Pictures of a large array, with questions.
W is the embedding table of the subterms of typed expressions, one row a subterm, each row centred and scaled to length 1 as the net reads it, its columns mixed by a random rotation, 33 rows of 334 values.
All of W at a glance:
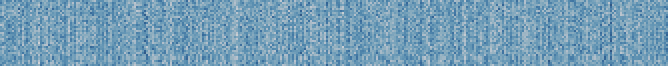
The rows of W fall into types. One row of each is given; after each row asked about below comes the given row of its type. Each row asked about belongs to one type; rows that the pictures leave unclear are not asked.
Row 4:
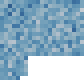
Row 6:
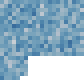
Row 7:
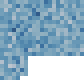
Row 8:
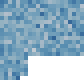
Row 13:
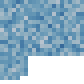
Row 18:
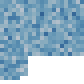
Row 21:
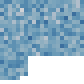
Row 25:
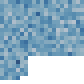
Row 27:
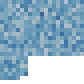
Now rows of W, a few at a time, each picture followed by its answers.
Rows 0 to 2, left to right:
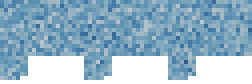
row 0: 13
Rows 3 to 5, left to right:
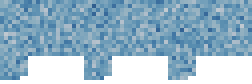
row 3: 27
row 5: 7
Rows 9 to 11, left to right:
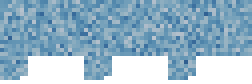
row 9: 18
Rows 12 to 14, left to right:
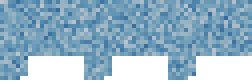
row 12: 25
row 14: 27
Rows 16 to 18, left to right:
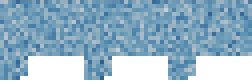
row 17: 4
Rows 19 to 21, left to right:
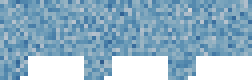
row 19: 25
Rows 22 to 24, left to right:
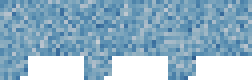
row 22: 8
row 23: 6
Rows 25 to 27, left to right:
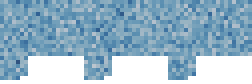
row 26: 7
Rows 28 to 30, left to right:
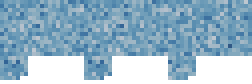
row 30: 13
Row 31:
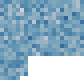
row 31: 21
